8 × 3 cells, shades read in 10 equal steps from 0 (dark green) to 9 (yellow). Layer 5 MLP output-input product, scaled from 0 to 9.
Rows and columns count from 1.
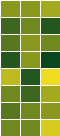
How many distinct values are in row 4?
3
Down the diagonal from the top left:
5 4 4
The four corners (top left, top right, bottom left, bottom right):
5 6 4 8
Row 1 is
5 5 6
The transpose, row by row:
5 2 3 1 7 4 3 4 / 5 4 5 5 1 2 4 4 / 6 1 4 0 9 6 5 8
